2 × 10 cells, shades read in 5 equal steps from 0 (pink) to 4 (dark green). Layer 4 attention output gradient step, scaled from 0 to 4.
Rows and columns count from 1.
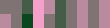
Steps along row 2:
up up down up up down down up down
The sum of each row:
17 18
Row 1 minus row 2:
1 0 -1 0 -1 0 0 0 0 0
